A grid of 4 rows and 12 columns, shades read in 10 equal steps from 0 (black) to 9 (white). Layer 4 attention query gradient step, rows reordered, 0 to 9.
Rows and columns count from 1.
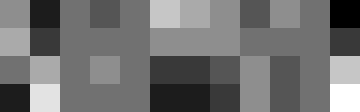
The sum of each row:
47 49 49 46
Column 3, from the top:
4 4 4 4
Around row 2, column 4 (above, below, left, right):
3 5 4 4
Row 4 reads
1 8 4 4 4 1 1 2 5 3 4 9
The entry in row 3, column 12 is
7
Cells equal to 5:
9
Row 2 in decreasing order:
6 5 5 5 4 4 4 4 4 4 2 2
